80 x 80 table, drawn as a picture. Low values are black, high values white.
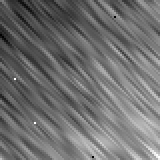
Ninth with the highest average: bottom right. Ninth with the lowest average: top left. Histogram: bell-shaped. Grain: diagonal, down to the right. Mirror symmetry: none. Slope: up to the bottom right. Lone odd cells: 4, 2 higher and 2 lower than their neighbours.
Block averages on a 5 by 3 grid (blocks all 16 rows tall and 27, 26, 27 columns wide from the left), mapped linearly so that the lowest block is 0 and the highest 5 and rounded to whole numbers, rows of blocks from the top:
012 / 123 / 134 / 235 / 345
